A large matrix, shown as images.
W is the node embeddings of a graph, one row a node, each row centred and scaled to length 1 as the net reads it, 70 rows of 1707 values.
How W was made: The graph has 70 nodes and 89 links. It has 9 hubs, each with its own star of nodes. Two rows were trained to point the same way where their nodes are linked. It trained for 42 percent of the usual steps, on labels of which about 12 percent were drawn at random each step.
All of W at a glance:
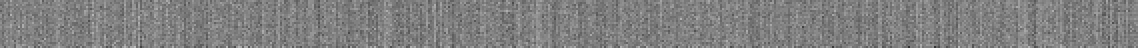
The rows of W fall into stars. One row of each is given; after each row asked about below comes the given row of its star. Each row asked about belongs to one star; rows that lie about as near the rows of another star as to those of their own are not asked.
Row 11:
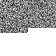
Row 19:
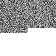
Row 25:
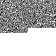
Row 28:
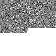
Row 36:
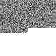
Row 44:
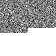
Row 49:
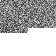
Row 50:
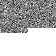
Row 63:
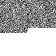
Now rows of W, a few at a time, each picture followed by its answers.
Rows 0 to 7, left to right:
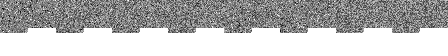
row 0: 25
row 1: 11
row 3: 63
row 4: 28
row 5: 11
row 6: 19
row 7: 36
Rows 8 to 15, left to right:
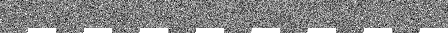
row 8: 25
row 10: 19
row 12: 50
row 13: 19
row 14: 49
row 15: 28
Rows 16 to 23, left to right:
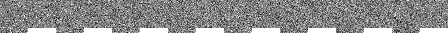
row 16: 28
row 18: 25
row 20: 11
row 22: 11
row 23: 50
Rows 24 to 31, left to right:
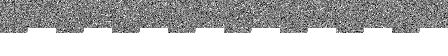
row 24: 44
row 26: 50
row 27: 50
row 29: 19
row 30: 28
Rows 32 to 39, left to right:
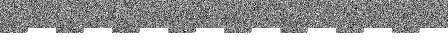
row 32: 44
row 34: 50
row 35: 36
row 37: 25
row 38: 36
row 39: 25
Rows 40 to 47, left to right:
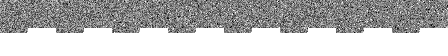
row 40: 28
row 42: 50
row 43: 11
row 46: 44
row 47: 49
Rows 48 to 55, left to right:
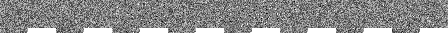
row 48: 28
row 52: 19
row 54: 63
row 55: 11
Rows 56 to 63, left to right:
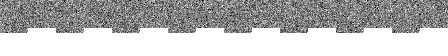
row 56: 36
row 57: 11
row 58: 19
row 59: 36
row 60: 25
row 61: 50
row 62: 25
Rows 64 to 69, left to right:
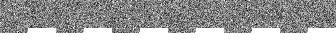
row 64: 36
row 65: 19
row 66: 11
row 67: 25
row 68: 28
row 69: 50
